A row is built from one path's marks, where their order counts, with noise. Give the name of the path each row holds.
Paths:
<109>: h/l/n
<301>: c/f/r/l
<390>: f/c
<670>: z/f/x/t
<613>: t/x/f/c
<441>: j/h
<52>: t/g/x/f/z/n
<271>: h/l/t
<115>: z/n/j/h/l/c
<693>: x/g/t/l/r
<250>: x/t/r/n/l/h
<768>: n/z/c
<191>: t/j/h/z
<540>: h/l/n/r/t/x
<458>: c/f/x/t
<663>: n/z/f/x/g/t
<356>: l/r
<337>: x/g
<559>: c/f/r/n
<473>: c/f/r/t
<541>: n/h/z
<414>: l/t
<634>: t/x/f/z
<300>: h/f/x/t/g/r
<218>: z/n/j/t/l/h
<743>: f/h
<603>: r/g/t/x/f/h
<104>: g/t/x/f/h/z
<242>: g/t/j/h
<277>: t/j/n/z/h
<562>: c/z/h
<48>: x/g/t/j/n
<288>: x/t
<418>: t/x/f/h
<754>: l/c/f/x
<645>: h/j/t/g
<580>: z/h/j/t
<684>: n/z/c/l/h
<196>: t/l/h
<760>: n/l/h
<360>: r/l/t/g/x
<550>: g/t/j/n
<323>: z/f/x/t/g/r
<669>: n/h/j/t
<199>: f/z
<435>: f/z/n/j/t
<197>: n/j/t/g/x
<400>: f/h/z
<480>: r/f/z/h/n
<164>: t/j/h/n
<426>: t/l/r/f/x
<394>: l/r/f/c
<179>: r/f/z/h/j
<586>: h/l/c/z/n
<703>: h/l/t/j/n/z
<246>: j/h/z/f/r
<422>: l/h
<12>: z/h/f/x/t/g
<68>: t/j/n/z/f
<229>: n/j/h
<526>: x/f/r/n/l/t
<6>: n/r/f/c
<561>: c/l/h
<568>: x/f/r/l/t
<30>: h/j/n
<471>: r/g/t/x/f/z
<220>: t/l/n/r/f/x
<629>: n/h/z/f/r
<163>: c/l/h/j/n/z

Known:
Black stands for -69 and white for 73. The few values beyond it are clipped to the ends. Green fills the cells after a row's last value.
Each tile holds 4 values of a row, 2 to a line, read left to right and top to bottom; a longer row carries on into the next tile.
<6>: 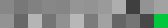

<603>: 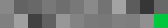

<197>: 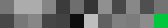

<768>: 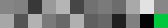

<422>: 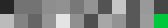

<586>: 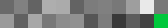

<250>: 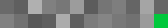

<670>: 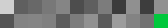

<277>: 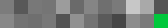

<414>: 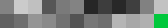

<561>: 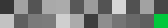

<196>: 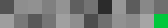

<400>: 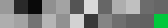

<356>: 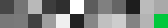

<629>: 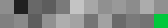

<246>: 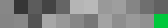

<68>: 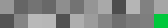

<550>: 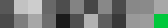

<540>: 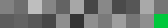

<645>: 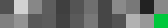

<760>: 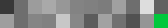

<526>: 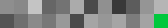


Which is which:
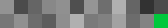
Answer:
<418>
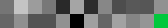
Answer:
<360>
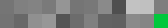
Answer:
<703>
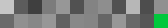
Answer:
<634>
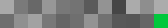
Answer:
<52>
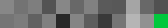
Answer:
<580>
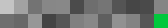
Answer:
<458>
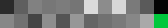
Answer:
<441>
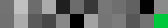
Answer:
<337>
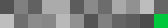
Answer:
<684>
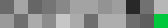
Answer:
<394>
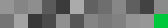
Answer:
<300>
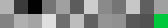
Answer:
<199>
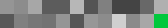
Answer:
<568>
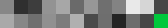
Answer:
<541>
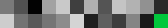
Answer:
<562>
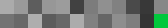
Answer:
<613>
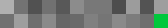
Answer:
<471>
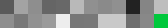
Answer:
<301>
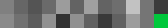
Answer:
<191>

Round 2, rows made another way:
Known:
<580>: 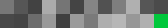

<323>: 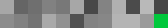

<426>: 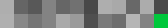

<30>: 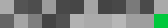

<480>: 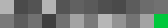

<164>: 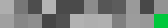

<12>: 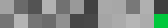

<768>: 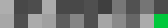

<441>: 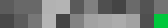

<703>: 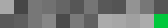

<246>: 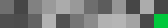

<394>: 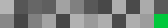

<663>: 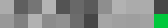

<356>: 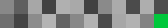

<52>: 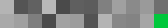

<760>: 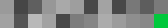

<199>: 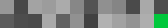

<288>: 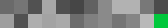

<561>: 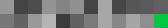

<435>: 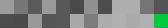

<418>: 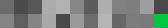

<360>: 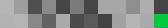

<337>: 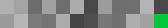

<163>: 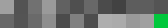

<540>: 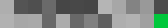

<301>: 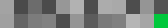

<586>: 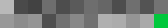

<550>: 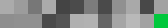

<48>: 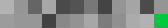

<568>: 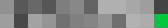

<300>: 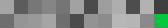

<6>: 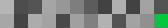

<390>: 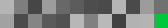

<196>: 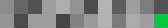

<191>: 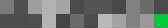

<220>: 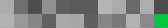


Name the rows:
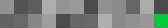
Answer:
<603>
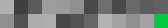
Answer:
<684>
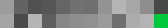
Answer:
<526>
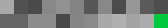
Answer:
<218>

